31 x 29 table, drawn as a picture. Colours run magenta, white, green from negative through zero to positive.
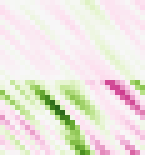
Lone odd cells: none. Average level on the scale: 50%. Mirror symmetry: none. Seam: horizontal, 50% of the way down, the top part calmer. Grain: diagonal, down to the right. Ninth with the highest average: bottom middle.
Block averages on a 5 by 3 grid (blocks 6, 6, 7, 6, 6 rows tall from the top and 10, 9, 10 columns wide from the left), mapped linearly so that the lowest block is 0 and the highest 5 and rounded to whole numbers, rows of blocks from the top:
1 2 1 / 1 1 2 / 3 2 1 / 3 5 0 / 1 4 0
